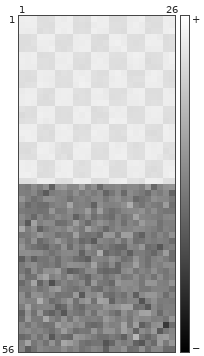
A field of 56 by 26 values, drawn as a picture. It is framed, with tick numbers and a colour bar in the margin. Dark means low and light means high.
It is made of 2 by 1 panels. Panel 1,1: very high, checkered, faint in contrast. Panel 2,1: middling, fine-grained.
